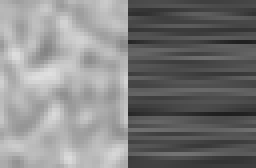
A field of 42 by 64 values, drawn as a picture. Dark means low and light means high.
It is made of 1 by 2 panels. Panel 1,1: high, blotchy. Panel 1,2: low, streaked across.
